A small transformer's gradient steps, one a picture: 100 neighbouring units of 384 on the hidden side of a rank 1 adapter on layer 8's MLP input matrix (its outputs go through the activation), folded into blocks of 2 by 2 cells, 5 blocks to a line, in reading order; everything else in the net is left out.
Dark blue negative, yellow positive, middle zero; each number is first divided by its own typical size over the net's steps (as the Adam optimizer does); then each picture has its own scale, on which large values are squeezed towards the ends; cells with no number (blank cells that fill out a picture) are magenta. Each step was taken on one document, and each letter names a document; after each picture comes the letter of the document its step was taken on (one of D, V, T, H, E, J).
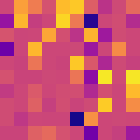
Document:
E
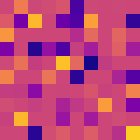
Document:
E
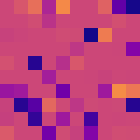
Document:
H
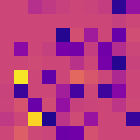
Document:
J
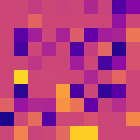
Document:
J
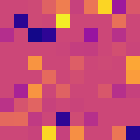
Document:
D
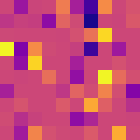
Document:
E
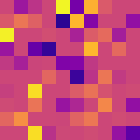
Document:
E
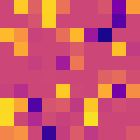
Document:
H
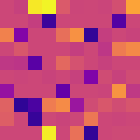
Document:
H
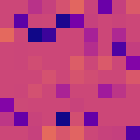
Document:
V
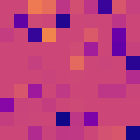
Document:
V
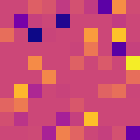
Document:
V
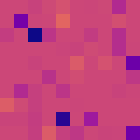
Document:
V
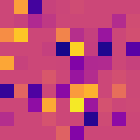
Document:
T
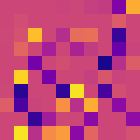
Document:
J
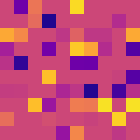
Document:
T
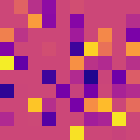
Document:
T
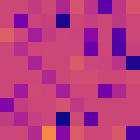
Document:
V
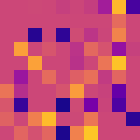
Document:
J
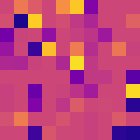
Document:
E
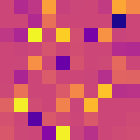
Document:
H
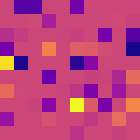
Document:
T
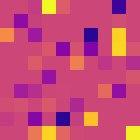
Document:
D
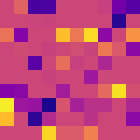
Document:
H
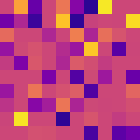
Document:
E
